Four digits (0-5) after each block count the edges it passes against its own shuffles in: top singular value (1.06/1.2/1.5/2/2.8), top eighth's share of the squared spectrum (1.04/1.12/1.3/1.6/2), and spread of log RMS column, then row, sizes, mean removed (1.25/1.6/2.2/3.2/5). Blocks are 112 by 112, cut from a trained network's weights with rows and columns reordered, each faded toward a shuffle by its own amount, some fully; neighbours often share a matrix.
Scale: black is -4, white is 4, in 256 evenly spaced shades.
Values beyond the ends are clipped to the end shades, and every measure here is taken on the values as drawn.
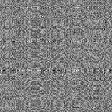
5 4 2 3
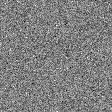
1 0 0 0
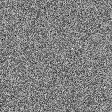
1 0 0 0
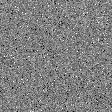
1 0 0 0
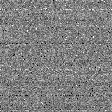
4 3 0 2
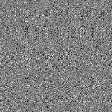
4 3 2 3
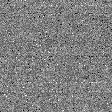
3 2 0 1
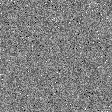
1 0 0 0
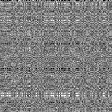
5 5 2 3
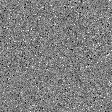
0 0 0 0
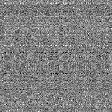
4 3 1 2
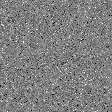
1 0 0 0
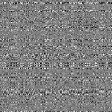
4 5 2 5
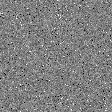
0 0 0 0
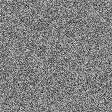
1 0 0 0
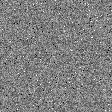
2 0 0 0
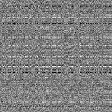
5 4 2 3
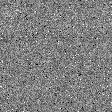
2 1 0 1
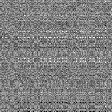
5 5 2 3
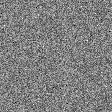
1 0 0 0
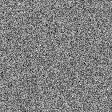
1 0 0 0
